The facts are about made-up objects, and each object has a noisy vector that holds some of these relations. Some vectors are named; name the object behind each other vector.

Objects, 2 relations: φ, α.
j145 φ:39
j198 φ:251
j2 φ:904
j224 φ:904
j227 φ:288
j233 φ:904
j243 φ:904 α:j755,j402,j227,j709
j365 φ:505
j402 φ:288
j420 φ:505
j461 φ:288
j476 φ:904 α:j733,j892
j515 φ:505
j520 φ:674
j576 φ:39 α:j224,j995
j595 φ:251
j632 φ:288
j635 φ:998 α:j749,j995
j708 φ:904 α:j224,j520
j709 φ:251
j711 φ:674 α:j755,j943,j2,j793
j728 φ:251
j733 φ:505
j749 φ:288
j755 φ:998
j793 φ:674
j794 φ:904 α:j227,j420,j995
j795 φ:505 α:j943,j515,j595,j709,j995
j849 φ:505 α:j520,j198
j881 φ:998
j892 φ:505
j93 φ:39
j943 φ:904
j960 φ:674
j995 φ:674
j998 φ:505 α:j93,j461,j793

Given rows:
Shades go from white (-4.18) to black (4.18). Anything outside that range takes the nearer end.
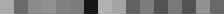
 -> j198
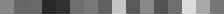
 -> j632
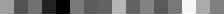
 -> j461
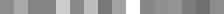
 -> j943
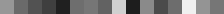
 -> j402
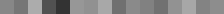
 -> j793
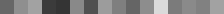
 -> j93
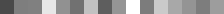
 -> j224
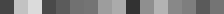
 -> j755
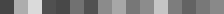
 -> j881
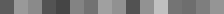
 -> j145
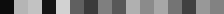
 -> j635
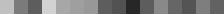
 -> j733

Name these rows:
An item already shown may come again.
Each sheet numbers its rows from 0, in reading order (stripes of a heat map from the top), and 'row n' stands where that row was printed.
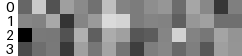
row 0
j243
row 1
j711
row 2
j576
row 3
j995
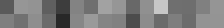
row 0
j145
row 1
j960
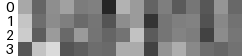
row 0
j198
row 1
j728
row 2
j595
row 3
j755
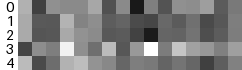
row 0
j998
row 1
j420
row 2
j420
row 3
j224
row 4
j515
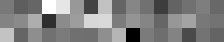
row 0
j849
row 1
j711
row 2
j709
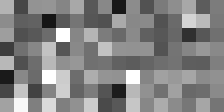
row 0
j998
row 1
j749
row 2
j795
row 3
j520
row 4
j365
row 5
j708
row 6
j794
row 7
j476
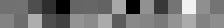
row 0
j227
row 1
j793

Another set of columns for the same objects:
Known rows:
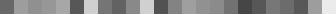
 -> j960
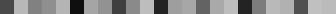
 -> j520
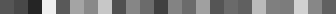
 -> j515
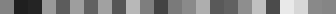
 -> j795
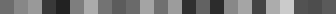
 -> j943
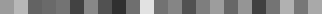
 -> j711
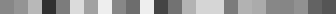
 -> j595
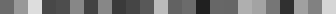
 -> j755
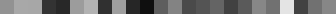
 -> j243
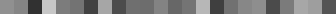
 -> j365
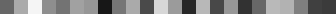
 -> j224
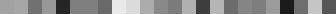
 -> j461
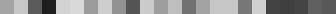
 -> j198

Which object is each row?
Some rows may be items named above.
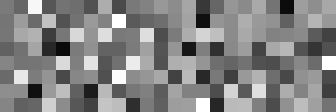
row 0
j881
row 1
j227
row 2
j595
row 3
j943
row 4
j995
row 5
j402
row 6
j849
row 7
j420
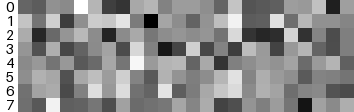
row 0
j576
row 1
j709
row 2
j93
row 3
j794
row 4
j632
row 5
j728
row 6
j595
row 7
j881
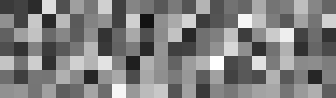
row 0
j515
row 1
j635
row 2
j708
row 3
j476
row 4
j709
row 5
j145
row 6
j632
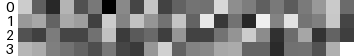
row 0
j998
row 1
j749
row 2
j476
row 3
j793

